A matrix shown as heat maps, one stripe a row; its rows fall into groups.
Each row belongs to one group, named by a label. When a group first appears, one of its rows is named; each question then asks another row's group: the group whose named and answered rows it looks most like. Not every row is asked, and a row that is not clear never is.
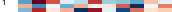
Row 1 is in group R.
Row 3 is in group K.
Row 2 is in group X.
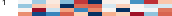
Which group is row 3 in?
K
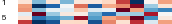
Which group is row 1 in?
X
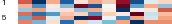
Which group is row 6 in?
X
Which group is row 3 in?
K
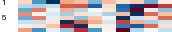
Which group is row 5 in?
K
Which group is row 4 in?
X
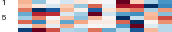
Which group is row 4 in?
R
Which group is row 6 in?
X
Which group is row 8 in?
R
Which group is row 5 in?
K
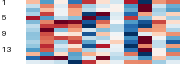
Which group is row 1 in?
X
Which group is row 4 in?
K
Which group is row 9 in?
K
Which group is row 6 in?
R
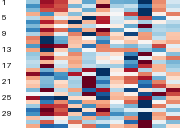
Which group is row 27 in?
R
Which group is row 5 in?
K
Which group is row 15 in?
K
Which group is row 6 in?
R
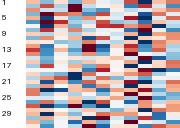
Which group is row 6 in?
R
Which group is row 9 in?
X
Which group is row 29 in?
X
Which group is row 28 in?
X
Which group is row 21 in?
X
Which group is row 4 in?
R
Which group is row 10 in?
K
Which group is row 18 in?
K
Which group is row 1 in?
X
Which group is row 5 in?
X
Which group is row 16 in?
X
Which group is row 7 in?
X
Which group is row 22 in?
K
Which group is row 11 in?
X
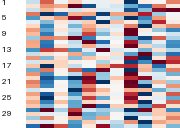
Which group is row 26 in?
X
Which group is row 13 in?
R
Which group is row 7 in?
X
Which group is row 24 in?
X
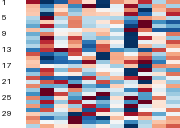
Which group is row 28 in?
K
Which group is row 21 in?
R
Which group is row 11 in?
K
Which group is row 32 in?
K
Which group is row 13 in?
R
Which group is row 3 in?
X
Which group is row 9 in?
K
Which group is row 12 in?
K
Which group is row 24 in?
R
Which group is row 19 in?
K
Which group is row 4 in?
X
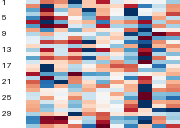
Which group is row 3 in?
K
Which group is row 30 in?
R
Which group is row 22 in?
X
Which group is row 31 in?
R
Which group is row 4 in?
K
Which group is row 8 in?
X
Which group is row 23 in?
X
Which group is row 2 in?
X
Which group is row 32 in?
K
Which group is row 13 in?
K
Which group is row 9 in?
K
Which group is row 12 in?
X
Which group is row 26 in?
X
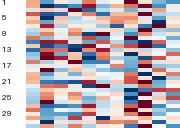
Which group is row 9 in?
K
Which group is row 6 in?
X
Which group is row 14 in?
K
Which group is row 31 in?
X
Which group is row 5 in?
X
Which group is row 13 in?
R
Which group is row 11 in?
R
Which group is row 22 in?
K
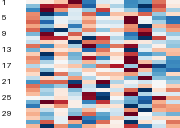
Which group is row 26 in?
R
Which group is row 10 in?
R
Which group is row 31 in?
K
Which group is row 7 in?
X
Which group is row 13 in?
K
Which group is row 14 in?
X
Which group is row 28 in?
X
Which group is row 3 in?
R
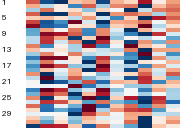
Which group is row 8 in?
K
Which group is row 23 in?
R
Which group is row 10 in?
R
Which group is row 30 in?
X
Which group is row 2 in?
X
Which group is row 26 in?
R
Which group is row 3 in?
K
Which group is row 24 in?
R
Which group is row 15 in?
R
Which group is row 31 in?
X
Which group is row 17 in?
R
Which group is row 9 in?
R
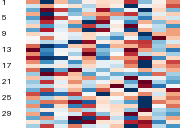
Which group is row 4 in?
X
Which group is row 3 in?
R
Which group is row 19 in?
R
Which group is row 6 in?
K
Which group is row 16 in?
X
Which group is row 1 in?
X
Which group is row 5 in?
R
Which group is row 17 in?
X
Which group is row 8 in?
K
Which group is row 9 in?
X
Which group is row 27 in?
X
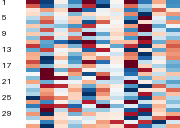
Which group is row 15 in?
X
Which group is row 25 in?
R
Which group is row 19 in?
K
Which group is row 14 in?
X
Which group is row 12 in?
X
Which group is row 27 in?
R
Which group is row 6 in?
K
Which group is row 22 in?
R
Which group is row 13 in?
K
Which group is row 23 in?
K
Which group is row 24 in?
K
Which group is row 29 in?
X
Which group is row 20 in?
R
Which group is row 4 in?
X
